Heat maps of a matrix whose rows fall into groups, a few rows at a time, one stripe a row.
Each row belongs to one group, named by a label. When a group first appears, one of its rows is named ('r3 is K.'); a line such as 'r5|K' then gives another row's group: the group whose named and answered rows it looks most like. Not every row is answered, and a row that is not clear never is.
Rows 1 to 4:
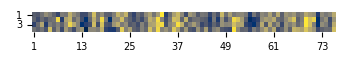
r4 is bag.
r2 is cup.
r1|cup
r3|cup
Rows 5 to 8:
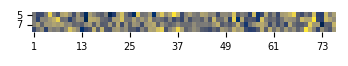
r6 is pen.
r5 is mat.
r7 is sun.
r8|cup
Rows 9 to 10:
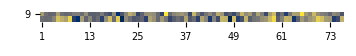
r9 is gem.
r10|sun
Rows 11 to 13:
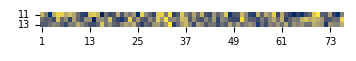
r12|bag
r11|sun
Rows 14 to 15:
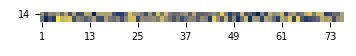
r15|sun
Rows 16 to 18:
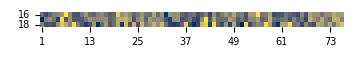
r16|pen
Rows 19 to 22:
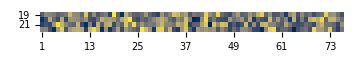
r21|sun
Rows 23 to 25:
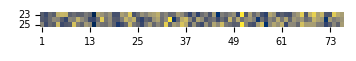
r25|bag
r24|cup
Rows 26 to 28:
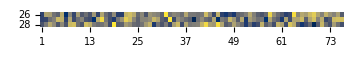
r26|gem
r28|mat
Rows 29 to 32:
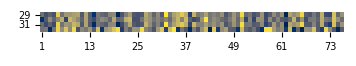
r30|mat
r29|mat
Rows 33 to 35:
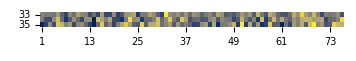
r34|bag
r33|gem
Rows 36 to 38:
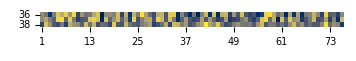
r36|sun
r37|sun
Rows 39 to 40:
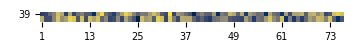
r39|pen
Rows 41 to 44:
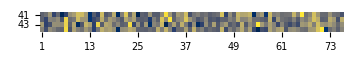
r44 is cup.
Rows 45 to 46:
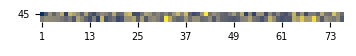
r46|gem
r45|mat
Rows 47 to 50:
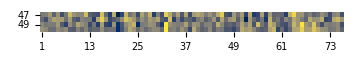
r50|gem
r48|pen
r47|mat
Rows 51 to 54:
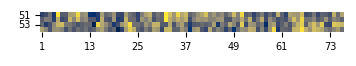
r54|gem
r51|mat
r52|mat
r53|pen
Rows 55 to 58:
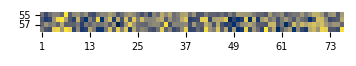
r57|gem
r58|sun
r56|sun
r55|cup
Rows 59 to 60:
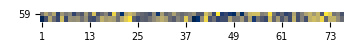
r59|gem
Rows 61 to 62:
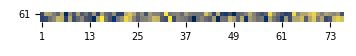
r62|pen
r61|gem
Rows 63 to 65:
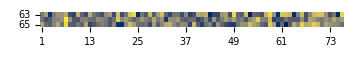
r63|sun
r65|gem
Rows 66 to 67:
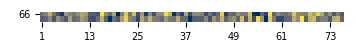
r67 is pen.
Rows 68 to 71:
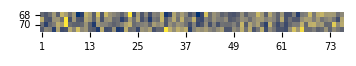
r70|pen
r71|mat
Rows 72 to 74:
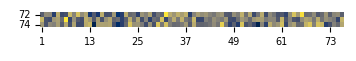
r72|mat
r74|bag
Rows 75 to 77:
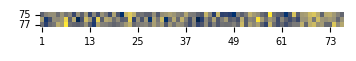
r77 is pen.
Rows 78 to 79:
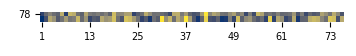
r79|cup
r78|mat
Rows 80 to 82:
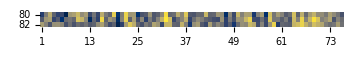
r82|gem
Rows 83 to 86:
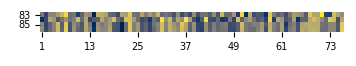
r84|cup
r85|bag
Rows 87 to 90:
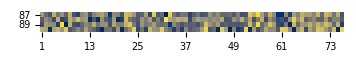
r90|sun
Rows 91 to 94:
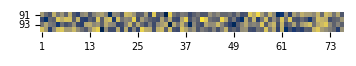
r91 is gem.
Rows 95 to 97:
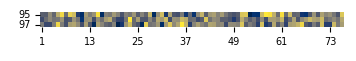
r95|sun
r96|bag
